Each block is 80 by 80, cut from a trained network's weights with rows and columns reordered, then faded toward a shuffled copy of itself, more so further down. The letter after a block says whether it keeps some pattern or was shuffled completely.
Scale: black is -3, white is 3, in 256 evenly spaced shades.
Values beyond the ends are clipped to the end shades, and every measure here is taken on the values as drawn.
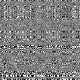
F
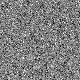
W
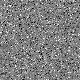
W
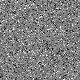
W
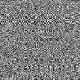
F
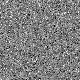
W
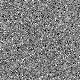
W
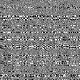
F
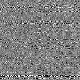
F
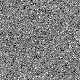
W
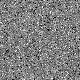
W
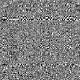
F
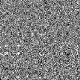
F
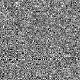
F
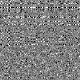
F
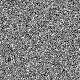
W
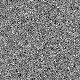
W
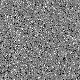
W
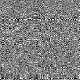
F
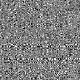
F
